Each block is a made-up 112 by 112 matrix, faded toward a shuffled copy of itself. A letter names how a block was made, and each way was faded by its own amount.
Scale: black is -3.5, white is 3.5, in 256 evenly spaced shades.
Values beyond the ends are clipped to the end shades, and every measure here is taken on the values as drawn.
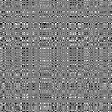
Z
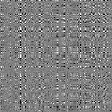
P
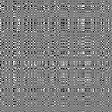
Z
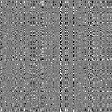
P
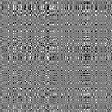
Z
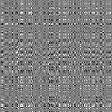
Z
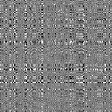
P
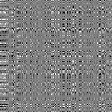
Z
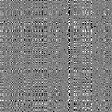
P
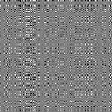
Z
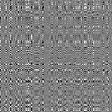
Z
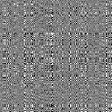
P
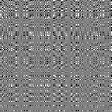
Z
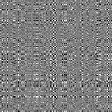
P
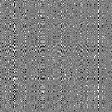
P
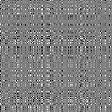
Z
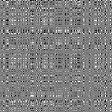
Z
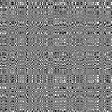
Z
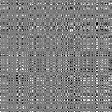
Z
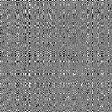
P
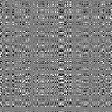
Z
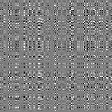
Z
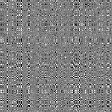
P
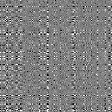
P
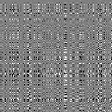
Z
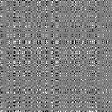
Z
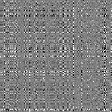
P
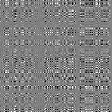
Z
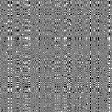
P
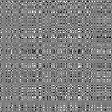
Z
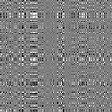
Z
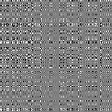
Z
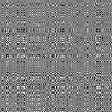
Z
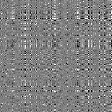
P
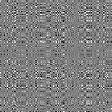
Z
